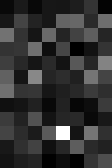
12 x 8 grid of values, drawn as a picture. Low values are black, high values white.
Roughest part: bottom middle. Average level on the scale: 20%. Slope: none. Mirror symmetry: none. Calmest part: centre.
